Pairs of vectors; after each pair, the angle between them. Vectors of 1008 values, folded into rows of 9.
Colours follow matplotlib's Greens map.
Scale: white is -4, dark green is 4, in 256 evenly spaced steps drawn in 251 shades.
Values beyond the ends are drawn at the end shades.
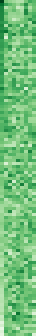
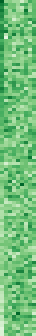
nearly parallel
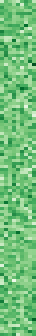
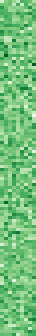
nearly parallel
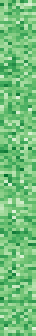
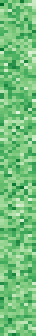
partly aligned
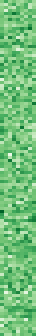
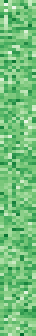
partly aligned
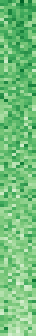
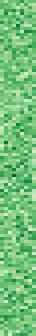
orthogonal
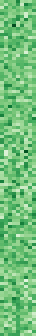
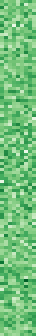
nearly opposite
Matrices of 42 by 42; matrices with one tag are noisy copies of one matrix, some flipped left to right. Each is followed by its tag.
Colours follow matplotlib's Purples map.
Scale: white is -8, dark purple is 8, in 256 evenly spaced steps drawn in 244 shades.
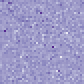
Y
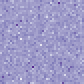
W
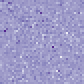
Y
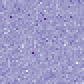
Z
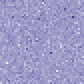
Z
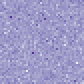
Z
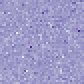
Y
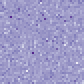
Z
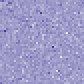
Y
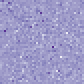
Y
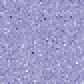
Z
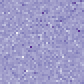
Y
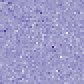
Y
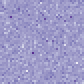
Z
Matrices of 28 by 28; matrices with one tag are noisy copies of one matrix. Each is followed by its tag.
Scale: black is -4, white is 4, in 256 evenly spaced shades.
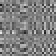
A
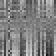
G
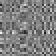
A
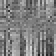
G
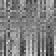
G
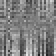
G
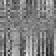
G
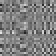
A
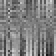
G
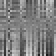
G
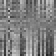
G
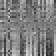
G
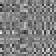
A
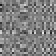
A
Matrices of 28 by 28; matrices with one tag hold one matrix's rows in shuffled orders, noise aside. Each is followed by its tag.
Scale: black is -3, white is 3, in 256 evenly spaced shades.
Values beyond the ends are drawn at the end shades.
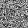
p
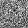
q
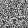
q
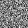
q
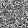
p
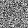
p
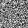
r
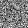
p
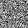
r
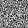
q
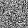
q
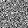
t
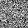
r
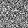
t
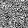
r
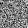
p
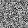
q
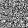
r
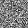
q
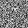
t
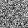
p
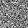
t
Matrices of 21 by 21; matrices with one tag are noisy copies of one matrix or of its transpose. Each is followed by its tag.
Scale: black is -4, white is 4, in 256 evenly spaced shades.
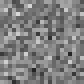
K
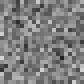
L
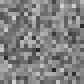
K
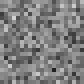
K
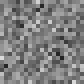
L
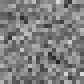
L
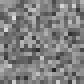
K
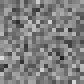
L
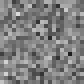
K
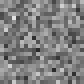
K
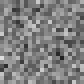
L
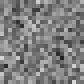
L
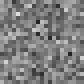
K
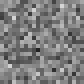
K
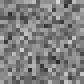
L
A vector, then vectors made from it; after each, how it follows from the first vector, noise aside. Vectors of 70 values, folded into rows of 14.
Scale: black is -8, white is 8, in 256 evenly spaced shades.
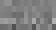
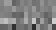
scaled up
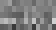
scaled up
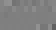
partly zeroed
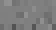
partly zeroed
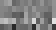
scaled up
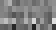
scaled up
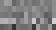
scaled up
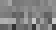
scaled up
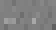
partly zeroed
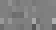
partly zeroed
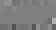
partly zeroed
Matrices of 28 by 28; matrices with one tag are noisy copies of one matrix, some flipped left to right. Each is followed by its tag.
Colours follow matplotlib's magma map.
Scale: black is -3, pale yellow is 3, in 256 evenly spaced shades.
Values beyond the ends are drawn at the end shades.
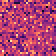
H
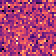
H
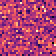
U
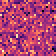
H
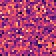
U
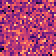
H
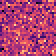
H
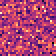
U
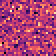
U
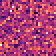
U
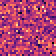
U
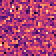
U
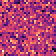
H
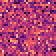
H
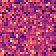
H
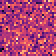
H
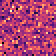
U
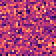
U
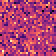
H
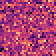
H
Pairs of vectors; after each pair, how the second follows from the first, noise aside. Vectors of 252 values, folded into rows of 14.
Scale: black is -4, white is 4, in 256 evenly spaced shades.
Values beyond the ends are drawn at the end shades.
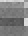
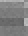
shrunk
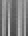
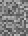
shuffled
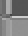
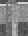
wrapped around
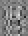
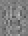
shrunk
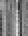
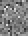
shuffled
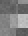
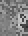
sign-scrambled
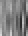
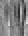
wrapped around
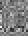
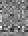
sign-scrambled
